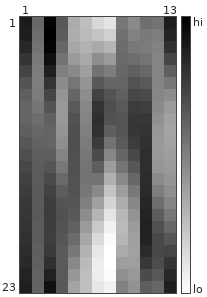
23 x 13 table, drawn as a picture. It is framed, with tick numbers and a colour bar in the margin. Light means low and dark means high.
Values change most from cell to cell in the top left. The middle left is the calmest part. The bottom middle is the ninth with the lowest average. The grain runs up and down.
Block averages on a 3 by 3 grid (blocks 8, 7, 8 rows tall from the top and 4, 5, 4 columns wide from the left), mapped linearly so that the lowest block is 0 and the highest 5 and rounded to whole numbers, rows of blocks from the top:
423 / 433 / 504
